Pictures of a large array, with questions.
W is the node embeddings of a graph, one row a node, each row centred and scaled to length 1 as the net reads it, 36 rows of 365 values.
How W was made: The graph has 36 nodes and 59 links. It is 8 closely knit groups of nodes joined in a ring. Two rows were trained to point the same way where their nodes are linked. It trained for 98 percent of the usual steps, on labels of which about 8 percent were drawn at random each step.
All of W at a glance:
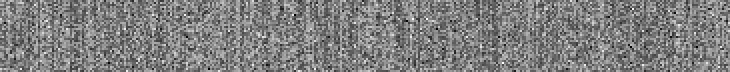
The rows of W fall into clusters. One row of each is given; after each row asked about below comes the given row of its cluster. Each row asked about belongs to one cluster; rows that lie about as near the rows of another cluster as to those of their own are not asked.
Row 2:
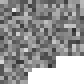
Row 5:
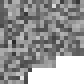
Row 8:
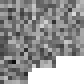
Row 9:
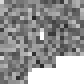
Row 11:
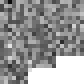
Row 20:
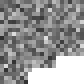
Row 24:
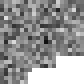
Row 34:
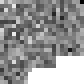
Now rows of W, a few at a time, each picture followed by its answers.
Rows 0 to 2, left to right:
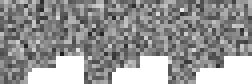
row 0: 34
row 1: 5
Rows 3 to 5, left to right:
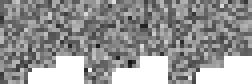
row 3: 5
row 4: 34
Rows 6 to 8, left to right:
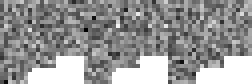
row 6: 24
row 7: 34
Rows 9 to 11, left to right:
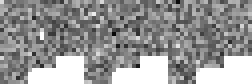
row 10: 34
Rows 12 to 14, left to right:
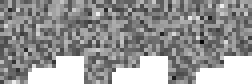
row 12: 8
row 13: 5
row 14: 8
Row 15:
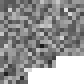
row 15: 20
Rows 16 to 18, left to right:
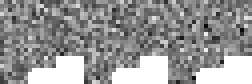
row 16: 9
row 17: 20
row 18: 11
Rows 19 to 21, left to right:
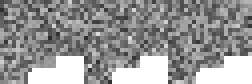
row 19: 5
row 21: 8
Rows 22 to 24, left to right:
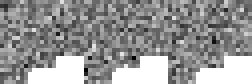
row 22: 20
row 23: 2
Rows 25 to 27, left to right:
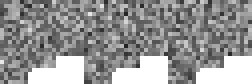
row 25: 5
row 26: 2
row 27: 11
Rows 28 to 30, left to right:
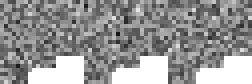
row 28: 11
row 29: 8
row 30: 20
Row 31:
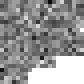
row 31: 24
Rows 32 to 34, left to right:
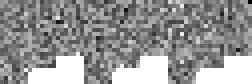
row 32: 2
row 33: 20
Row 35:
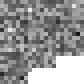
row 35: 9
